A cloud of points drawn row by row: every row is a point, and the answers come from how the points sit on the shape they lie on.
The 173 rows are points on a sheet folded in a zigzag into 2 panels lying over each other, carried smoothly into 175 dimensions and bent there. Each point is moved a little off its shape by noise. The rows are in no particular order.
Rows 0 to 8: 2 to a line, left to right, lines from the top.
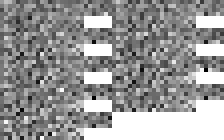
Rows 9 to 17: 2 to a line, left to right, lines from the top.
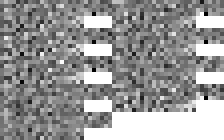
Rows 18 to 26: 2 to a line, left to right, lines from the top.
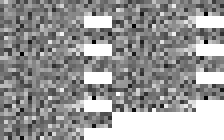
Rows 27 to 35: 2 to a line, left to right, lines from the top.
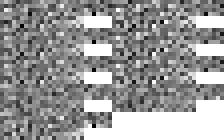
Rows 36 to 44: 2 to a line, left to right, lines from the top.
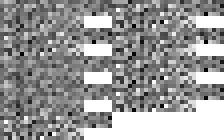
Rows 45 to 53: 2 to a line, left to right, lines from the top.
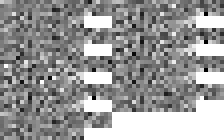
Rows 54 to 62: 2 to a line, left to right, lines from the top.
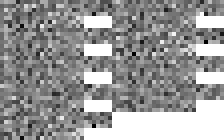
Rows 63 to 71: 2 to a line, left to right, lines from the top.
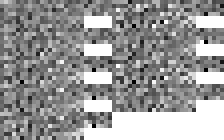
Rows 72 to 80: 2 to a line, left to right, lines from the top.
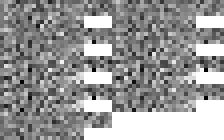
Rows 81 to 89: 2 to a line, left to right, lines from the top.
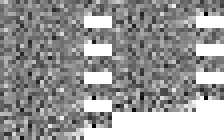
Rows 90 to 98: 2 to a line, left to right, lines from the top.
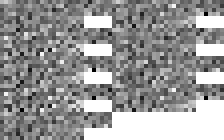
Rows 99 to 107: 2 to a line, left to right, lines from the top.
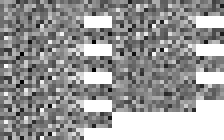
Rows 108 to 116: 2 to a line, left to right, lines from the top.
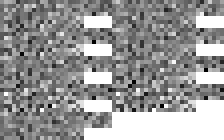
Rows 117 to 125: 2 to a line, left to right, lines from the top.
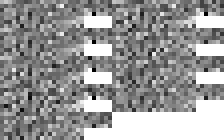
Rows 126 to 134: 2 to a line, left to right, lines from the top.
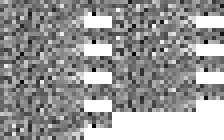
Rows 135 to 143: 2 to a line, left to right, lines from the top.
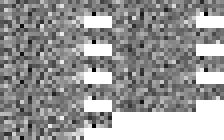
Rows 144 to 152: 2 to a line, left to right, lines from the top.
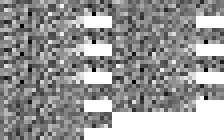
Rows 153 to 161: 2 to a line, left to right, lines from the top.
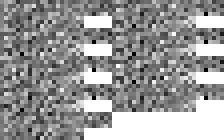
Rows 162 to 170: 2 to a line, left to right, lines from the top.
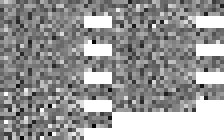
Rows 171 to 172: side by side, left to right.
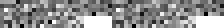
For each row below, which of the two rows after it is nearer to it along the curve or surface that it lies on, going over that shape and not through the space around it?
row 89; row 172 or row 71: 71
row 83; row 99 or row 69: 99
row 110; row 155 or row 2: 2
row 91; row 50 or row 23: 23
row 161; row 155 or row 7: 7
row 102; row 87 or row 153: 153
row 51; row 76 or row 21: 76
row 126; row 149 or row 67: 149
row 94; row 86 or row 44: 44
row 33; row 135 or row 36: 36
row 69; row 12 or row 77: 77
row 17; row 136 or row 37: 136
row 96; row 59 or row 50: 50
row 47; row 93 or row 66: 66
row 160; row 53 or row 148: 148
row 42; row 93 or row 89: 93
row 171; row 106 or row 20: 20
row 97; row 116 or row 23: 23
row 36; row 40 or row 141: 40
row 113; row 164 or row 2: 2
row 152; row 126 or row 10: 10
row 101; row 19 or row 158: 158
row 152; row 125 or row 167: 125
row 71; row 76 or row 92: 76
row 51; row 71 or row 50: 50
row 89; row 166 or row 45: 45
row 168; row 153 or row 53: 153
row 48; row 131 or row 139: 139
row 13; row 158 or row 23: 158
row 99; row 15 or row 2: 2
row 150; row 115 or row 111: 111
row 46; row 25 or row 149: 149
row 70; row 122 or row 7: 7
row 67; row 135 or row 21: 21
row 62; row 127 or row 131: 127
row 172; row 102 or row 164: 102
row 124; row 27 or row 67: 27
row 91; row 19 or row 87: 19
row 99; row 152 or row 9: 9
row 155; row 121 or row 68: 68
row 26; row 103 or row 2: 103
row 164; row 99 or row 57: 99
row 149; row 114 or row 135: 135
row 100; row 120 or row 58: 120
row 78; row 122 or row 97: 97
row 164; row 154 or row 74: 154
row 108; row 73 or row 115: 115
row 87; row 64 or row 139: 139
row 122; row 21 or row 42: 42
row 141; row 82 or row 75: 75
